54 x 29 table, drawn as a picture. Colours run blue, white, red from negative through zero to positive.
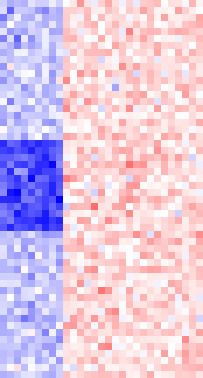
Odd patch: lower, in the middle left. Histogram: skewed, a long tail of low values. Seam: vertical, 30% of the way across, the right part higher. Ninth with the lowest average: middle left. Stripes: none.
